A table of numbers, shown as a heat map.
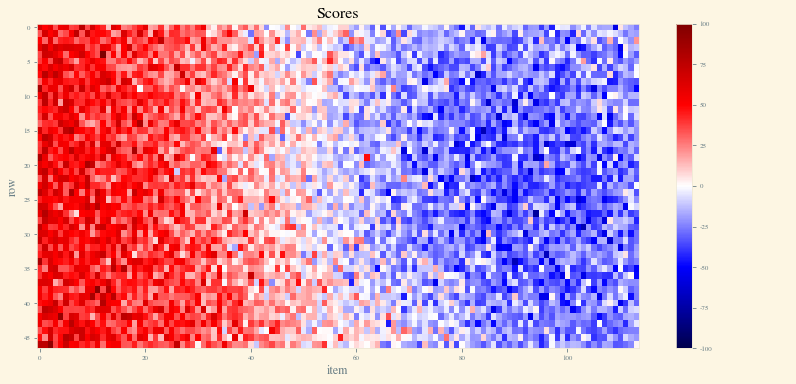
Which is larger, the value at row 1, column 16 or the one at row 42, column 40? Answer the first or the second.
the first
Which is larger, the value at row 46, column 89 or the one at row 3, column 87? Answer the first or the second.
the second
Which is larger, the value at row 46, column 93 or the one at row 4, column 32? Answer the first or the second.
the second
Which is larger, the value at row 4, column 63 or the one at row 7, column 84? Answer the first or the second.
the first
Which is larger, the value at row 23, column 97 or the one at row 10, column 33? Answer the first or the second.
the second
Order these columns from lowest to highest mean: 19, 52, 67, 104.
104, 67, 52, 19
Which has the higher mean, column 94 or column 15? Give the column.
15
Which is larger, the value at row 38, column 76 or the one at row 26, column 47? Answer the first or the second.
the second
